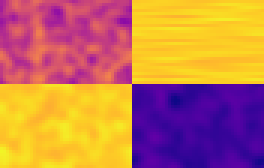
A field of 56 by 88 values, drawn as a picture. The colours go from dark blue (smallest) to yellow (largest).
It is made of 2 by 2 panels. Panel 1,1: middling, blotchy. Panel 1,2: very high, streaked across, faint in contrast. Panel 2,1: very high, blotchy, faint in contrast. Panel 2,2: very low, blotchy, faint in contrast.
